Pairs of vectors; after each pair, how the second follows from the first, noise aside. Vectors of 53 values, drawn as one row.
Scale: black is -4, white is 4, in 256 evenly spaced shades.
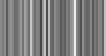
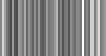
shuffled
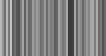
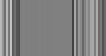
partly zeroed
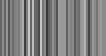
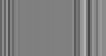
partly zeroed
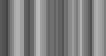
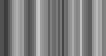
copied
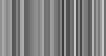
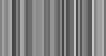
copied
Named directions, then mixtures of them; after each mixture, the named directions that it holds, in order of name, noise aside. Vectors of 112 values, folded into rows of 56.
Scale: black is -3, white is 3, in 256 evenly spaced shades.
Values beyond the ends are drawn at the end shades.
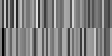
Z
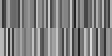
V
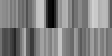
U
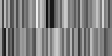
U, V, Z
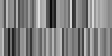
U, V, Z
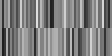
U, V, Z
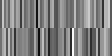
V, Z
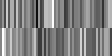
U, Z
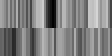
U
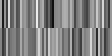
U, V, Z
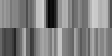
U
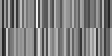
V, Z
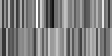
U, V, Z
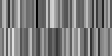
U, V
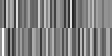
V, Z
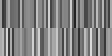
V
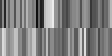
U, Z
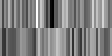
U, V, Z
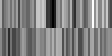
U, V
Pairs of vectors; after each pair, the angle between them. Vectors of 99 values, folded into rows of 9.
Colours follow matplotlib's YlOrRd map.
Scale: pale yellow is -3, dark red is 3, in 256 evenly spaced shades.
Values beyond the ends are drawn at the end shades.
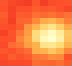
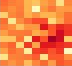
partly opposed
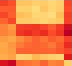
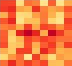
partly aligned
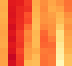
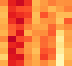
nearly parallel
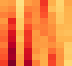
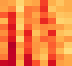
nearly parallel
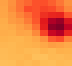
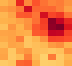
nearly parallel
